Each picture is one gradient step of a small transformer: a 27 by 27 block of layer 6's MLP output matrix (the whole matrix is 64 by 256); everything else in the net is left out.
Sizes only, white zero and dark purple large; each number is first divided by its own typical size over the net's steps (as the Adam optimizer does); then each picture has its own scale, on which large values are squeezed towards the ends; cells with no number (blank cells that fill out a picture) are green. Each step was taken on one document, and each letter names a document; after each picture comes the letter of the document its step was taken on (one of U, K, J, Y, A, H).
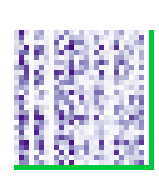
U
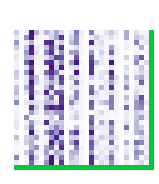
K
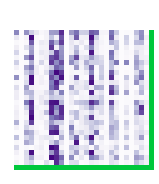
K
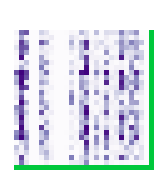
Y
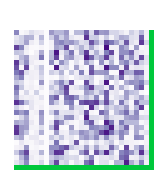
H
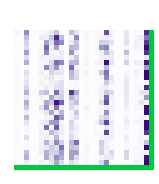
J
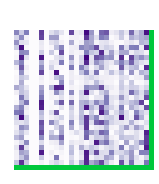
Y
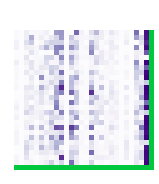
J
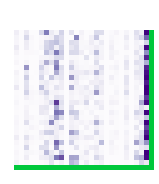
J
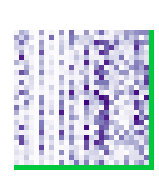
Y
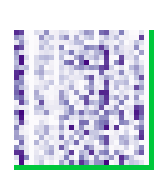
Y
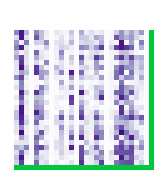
U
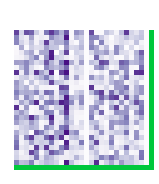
H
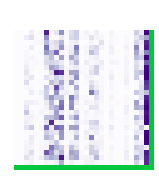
J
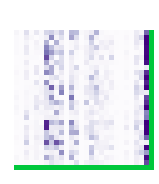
J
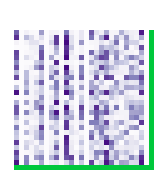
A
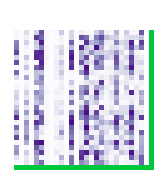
U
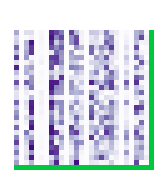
K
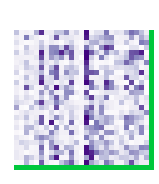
Y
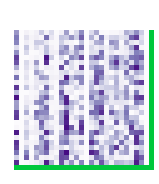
A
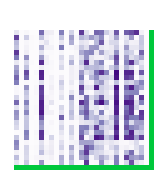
H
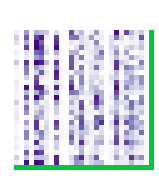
U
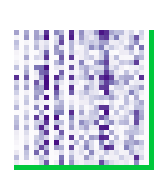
U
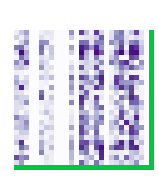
A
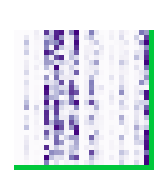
J
